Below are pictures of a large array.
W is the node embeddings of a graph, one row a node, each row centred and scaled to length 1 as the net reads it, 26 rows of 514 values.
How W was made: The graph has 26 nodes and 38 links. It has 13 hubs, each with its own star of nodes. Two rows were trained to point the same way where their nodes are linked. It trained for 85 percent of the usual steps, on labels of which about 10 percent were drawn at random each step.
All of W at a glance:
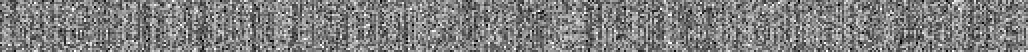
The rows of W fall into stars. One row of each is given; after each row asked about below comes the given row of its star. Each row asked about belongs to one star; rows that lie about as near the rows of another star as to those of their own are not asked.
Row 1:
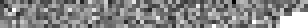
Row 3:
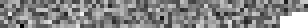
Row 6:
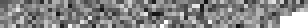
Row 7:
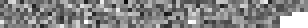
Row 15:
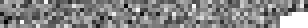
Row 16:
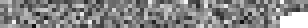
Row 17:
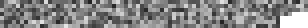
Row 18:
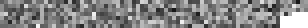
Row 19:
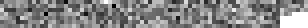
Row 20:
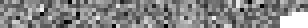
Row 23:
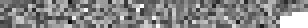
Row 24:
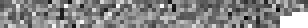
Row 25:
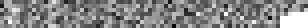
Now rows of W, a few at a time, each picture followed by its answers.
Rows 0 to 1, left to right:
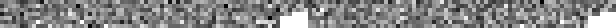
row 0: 17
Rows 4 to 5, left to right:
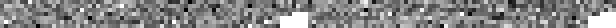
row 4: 3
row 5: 24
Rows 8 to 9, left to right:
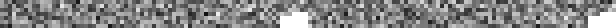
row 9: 6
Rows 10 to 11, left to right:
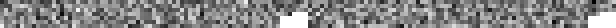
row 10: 1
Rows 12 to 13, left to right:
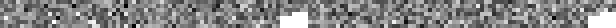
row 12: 19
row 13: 7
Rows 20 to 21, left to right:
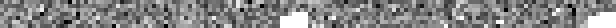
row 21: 16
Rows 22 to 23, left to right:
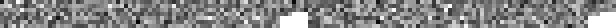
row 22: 15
